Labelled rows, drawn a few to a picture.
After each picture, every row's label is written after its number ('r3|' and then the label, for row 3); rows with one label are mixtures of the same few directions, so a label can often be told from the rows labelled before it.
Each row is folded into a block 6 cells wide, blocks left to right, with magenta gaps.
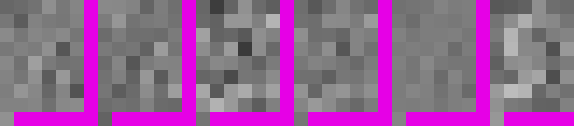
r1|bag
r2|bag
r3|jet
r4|jet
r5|bag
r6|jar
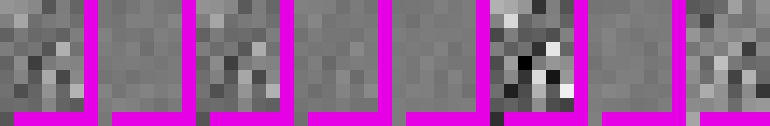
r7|bag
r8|jet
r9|bag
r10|bag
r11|bag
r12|bag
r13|jar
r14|bag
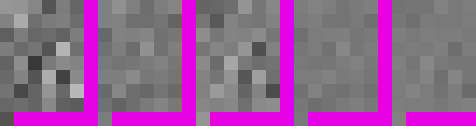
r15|bag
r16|jet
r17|bag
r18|jet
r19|bag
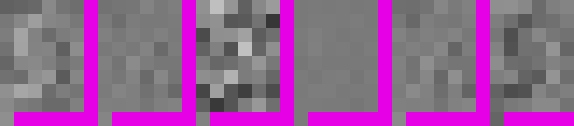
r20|jar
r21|bag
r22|jet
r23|jar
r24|bag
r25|jar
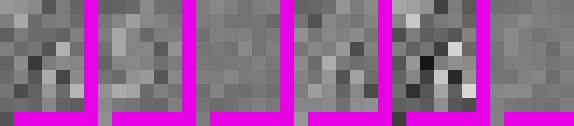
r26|bag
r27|jar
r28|jet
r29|bag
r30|bag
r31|jar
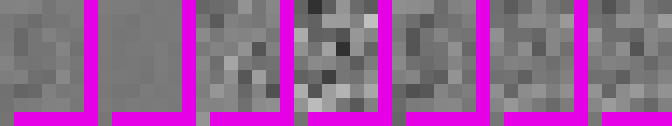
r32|jar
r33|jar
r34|bag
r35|jet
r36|jar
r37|jet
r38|jet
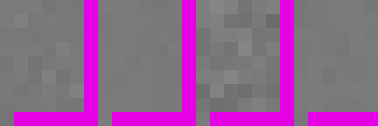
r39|bag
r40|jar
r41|jet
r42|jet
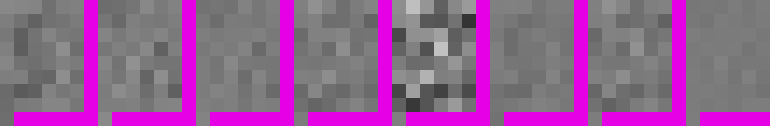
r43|jar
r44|bag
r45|bag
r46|jet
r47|jet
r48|jar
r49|jet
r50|bag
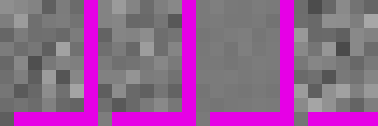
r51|bag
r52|jet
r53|jet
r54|jet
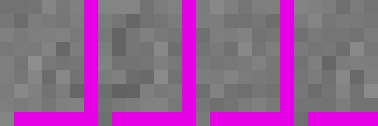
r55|bag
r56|jar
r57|jet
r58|bag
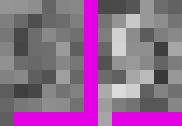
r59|jar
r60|jar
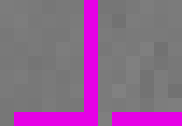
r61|bag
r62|bag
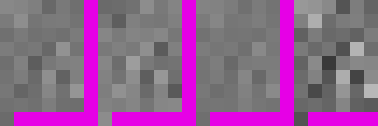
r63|bag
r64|bag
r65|bag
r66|bag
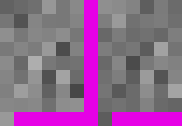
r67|bag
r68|bag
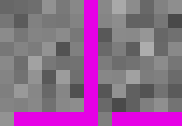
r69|bag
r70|jet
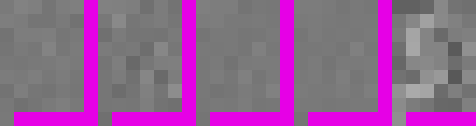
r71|jet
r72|bag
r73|bag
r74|bag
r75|jar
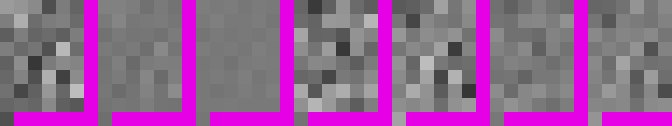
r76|bag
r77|bag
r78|bag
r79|jet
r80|bag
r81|jet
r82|bag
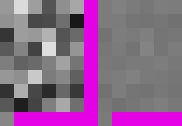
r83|jet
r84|jet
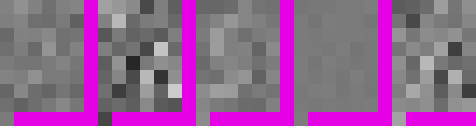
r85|jet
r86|bag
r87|jar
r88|bag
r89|bag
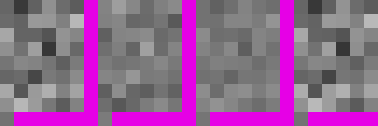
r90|jet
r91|jet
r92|jet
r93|jet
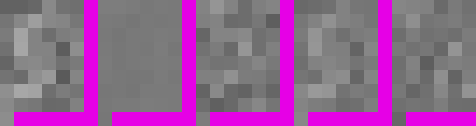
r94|jar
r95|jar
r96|jet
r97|jar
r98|bag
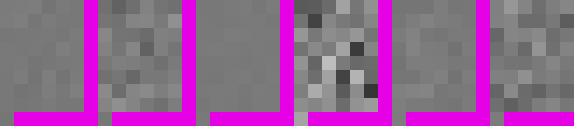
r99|bag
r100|jet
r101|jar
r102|bag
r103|jar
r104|jet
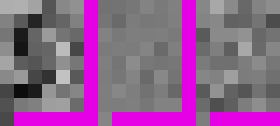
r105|jar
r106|bag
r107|jet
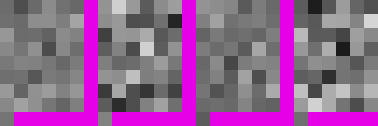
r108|jet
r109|jet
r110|bag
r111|jet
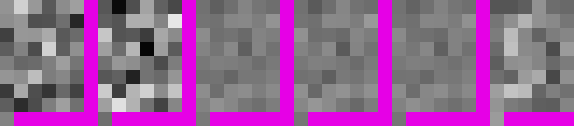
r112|jet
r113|jet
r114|jet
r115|jet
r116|jet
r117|jar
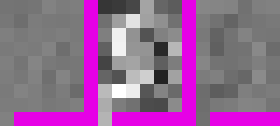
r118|bag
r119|jar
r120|jar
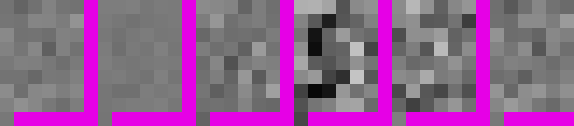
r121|jet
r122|jar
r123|bag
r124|jar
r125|jet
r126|jet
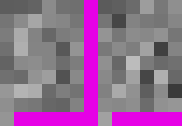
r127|jar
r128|bag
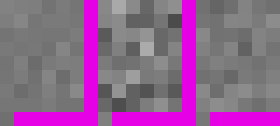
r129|bag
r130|jet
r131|jet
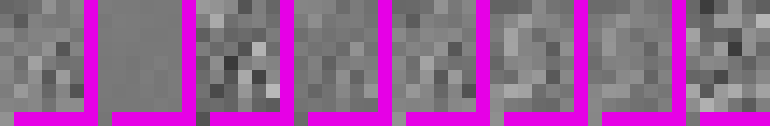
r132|bag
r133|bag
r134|bag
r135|bag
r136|bag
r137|jar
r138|jar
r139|jet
